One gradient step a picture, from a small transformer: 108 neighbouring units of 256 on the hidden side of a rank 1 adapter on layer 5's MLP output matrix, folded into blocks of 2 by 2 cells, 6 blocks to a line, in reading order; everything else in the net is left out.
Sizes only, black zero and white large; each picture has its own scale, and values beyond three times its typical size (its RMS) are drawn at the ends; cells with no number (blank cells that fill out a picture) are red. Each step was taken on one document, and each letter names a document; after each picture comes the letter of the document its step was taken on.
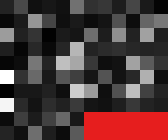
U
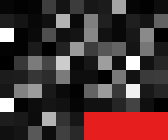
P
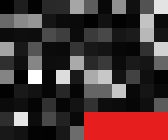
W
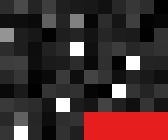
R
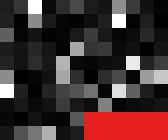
U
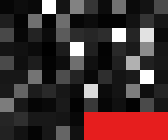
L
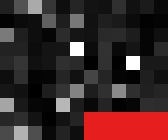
R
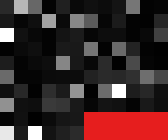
R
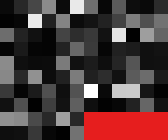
L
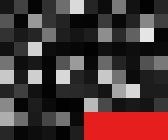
L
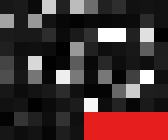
L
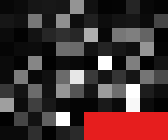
P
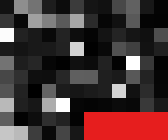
R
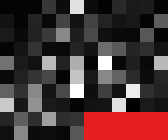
P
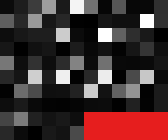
L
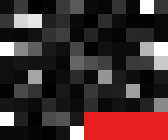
W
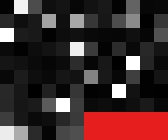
R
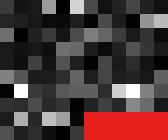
P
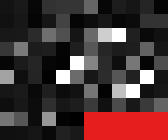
L
